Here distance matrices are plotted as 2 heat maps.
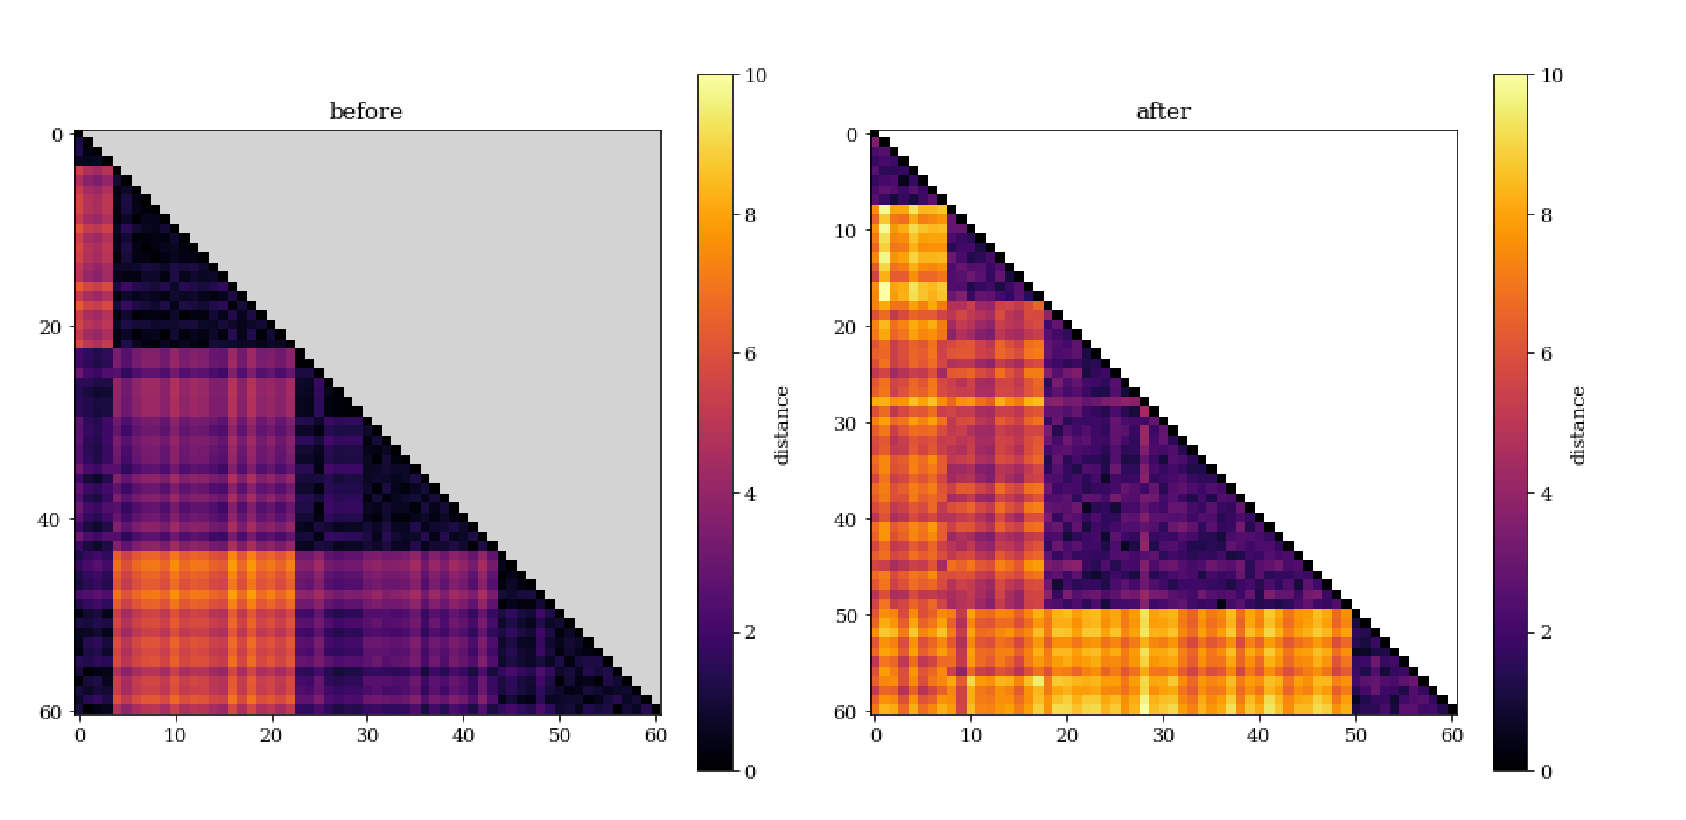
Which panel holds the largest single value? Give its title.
after
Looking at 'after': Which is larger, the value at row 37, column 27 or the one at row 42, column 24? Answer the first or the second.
the first
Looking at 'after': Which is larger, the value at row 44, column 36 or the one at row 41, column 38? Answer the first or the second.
the second
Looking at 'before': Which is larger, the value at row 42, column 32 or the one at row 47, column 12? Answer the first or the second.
the second
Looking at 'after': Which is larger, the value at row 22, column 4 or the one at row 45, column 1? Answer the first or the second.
the first
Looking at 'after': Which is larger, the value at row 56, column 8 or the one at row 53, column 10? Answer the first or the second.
the second
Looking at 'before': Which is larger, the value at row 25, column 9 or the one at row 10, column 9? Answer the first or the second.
the first
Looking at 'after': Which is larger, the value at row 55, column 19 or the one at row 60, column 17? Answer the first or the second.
the second
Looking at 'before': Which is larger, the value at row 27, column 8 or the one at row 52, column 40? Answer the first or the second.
the first
